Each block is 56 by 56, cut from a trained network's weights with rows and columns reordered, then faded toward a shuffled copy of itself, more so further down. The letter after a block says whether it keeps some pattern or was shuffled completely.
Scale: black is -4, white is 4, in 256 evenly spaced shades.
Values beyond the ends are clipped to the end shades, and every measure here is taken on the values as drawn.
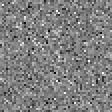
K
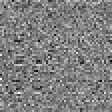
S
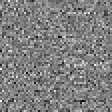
S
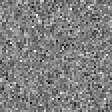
K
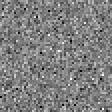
K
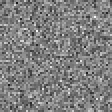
K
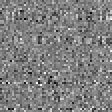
S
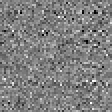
S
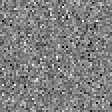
K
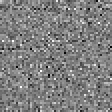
S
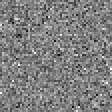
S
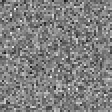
K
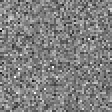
K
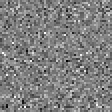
S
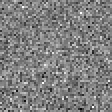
K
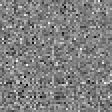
S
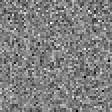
S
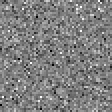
K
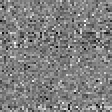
S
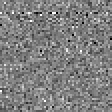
S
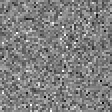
K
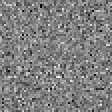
S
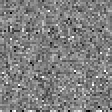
S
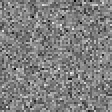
K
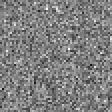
S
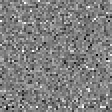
S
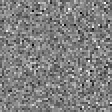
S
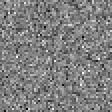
K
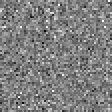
S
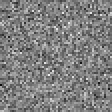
K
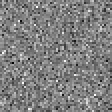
K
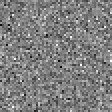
K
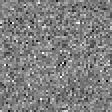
S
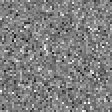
K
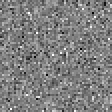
K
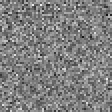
S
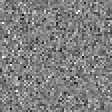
S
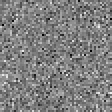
K
